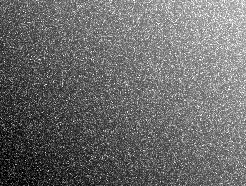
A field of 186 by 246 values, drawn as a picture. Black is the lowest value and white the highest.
Slope: up to the top right. Ninth with the lowest average: bottom left. Grain: fine. Ninth with the highest average: top right. Mirror symmetry: none.
